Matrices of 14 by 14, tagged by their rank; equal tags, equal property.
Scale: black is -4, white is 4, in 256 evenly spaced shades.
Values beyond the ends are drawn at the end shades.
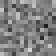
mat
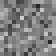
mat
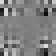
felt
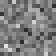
mat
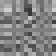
felt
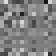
felt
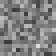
mat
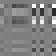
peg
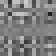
felt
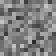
mat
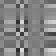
peg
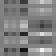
peg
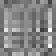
felt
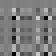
peg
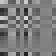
peg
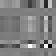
peg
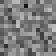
mat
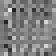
felt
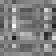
felt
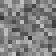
mat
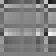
peg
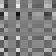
peg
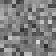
mat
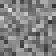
mat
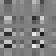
peg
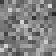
mat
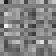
felt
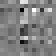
felt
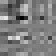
felt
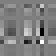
peg
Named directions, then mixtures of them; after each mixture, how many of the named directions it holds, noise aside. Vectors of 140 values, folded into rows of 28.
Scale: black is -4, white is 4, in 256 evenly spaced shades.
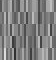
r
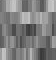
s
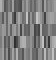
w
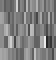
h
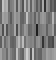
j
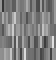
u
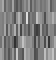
two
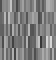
two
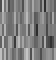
two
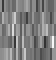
one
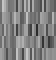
one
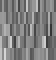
two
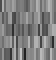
one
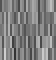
one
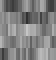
one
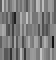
one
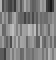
three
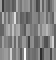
one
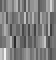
three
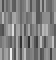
one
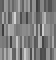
three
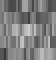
one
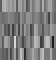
three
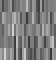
two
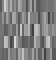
two
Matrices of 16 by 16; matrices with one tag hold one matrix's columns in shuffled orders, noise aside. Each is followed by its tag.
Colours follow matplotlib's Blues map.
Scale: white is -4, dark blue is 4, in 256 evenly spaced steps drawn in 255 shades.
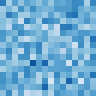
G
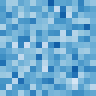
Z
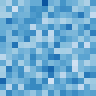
Z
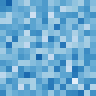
Z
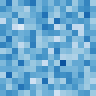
G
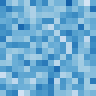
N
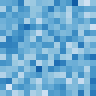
N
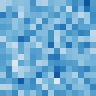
Z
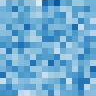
N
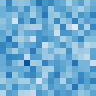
G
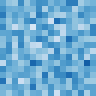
G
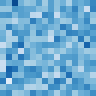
Z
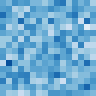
G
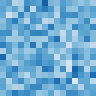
Z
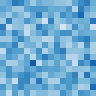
G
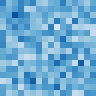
G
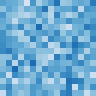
N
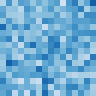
N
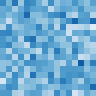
G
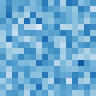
G
